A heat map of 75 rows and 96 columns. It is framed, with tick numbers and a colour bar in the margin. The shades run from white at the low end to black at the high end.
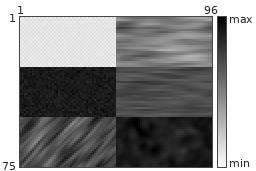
It is made of 3 by 2 panels. Panel 1,1: very low, checkered, faint in contrast. Panel 1,2: middling, streaked across. Panel 2,1: very high, fine-grained, faint in contrast. Panel 2,2: high, streaked across, faint in contrast. Panel 3,1: high, slanting up to the right. Panel 3,2: very high, blotchy, faint in contrast.
